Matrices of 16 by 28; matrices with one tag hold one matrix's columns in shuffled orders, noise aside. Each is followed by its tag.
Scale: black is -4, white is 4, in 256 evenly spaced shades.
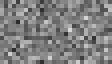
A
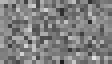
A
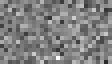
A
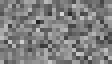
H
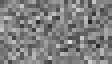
H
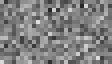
A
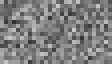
H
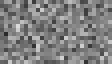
A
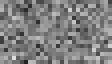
A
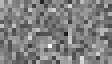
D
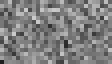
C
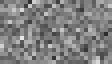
D
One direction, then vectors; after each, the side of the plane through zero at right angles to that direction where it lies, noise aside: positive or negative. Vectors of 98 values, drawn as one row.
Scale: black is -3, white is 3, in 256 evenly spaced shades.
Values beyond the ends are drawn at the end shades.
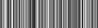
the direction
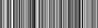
positive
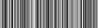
negative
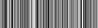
negative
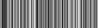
negative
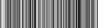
positive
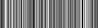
positive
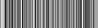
negative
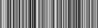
positive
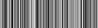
negative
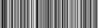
negative
